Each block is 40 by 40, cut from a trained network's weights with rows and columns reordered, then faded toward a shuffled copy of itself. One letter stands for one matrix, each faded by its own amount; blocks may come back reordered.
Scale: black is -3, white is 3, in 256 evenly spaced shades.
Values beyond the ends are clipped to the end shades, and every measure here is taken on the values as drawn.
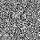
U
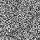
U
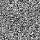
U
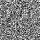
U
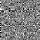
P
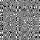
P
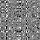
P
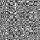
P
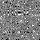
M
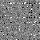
M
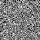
U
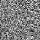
U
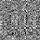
P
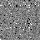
M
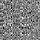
P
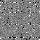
M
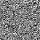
U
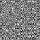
P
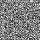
U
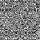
U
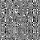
P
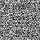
U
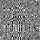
P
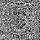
P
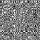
P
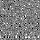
M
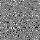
M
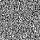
U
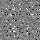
M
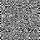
P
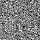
M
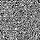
M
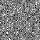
M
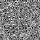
U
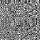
P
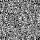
U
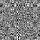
P
